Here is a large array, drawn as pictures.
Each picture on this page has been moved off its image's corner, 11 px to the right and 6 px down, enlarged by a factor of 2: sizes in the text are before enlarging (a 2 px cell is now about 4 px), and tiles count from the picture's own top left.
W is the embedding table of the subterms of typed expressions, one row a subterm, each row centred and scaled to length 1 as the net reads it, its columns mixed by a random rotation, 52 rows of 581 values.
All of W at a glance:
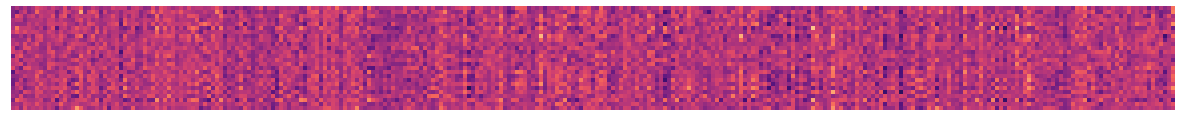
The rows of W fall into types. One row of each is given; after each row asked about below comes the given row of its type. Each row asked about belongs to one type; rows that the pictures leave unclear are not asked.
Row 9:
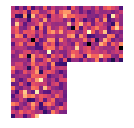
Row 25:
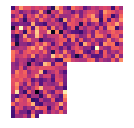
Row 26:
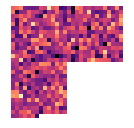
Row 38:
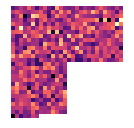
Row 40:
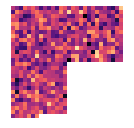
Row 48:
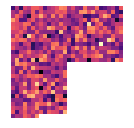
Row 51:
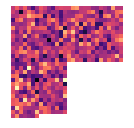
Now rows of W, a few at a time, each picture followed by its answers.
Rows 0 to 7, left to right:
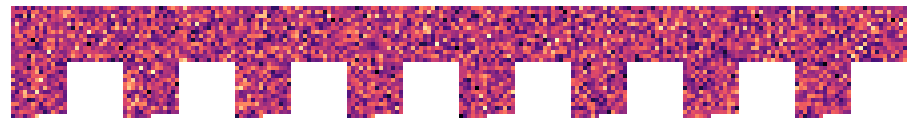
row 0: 9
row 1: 51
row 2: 51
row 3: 48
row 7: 38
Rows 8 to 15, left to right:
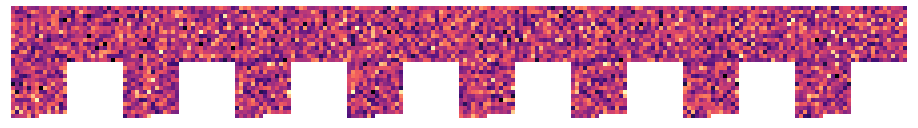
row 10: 25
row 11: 25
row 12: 48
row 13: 25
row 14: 38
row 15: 38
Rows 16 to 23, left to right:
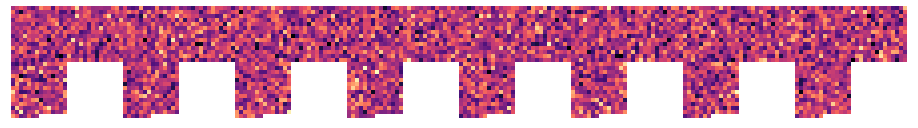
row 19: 51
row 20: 48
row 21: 26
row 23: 40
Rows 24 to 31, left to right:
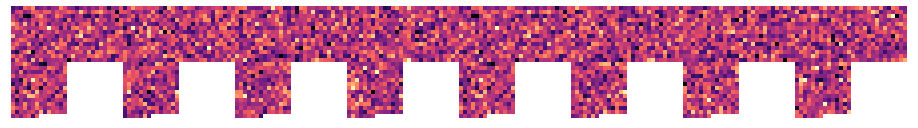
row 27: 51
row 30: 26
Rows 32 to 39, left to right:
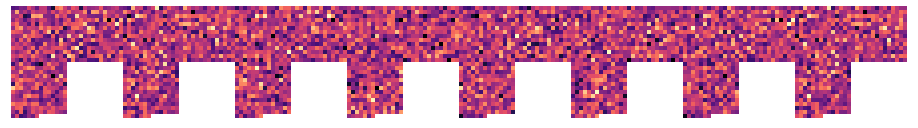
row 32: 38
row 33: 9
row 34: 48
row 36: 38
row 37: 9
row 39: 9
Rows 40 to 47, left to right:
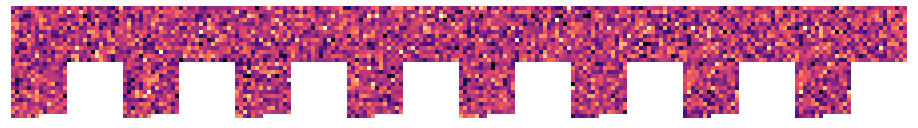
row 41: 9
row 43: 48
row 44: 40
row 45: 38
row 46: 25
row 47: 25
